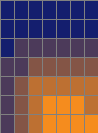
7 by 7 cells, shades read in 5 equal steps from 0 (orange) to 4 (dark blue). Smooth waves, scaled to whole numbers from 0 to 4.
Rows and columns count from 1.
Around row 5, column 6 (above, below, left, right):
2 0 1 1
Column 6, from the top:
4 4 3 2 1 0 0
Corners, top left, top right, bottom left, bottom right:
4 4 3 0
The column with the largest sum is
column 1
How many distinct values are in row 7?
4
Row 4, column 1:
3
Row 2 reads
4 4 4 4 4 4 4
